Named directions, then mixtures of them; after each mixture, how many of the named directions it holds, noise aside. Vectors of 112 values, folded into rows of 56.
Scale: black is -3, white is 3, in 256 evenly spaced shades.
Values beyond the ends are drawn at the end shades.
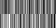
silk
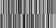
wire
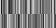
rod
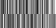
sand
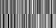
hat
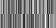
one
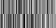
two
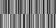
two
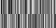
one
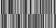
one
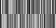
two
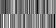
two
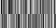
one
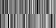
three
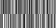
three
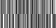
two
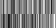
three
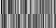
one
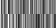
two
